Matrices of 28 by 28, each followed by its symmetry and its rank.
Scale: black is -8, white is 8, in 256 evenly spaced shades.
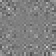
symmetric, rank three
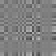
symmetric, rank one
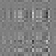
neither, rank two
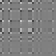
symmetric, rank one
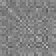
symmetric, rank five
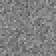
antisymmetric, full rank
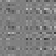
neither, rank two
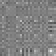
symmetric, rank three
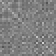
symmetric, rank five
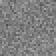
neither, full rank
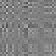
symmetric, rank three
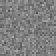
antisymmetric, full rank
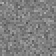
neither, full rank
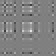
symmetric, rank one
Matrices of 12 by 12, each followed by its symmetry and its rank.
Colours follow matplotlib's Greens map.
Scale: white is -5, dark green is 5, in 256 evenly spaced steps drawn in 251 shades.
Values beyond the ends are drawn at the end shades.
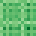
symmetric, rank two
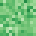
antisymmetric, full rank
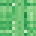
neither, rank two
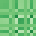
symmetric, rank one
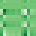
neither, rank one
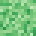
neither, full rank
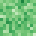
neither, full rank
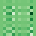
neither, rank one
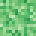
antisymmetric, full rank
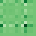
symmetric, rank one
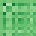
symmetric, rank two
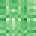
neither, rank two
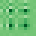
symmetric, rank one
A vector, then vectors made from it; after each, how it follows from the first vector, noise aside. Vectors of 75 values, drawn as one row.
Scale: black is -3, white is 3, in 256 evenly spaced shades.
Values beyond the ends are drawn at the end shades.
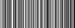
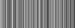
shrunk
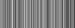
shrunk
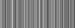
shrunk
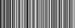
reversed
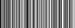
reversed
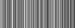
shrunk
